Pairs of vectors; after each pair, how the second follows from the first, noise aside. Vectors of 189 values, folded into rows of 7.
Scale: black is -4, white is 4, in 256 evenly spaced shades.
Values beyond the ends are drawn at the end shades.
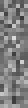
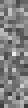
shuffled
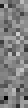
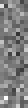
negated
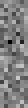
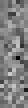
shuffled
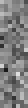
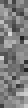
reversed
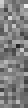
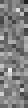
shuffled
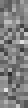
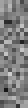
negated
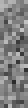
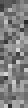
negated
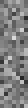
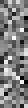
scaled up
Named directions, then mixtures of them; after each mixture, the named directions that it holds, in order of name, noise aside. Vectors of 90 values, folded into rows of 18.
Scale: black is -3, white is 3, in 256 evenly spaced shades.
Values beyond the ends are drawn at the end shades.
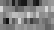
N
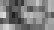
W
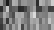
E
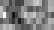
W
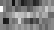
N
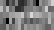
E, N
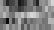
E, N, W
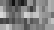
N, W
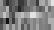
E, N, W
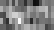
N, W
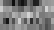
N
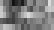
N, W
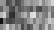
E, W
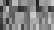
E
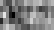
E, N, W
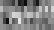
N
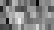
E, N, W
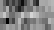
E, N, W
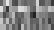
E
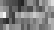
E, N, W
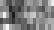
E, W
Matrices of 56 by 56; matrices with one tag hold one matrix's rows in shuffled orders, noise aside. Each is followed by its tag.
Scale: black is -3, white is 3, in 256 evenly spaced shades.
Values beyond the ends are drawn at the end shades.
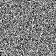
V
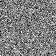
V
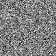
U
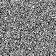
V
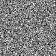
U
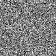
U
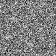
U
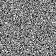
V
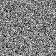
U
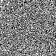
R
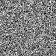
U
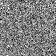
R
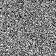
R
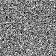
U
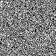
R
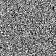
R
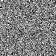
R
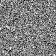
U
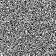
R
